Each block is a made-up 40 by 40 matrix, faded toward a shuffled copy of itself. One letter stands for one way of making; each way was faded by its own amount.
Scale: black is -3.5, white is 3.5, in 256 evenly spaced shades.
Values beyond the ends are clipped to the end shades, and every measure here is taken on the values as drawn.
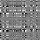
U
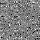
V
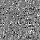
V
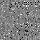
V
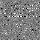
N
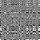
U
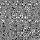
V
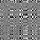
U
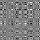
U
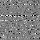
N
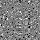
V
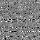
N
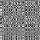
U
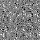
V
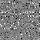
V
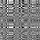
U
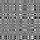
U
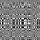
U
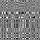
U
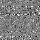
N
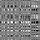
U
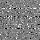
N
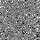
V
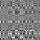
U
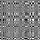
U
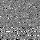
N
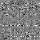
N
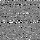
N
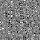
V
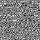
N
